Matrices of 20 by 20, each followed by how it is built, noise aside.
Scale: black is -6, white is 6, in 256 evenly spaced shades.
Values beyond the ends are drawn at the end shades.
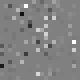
sparse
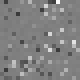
sparse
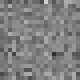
low rank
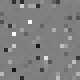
sparse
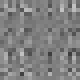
low rank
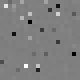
sparse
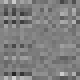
low rank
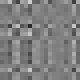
low rank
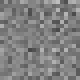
low rank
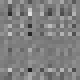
low rank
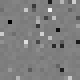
sparse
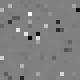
sparse
